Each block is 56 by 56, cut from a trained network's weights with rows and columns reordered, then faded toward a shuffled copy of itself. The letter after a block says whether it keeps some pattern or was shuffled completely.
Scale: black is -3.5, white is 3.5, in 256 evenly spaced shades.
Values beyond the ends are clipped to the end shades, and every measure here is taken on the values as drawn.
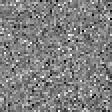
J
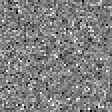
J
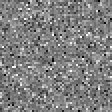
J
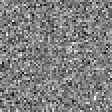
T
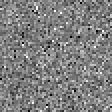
J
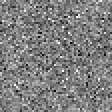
J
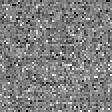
T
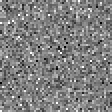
J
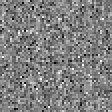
T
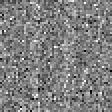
T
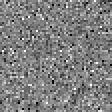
J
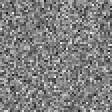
J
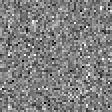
T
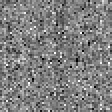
T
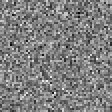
J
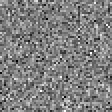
J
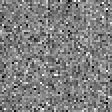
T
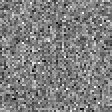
T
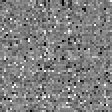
T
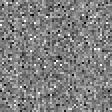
T
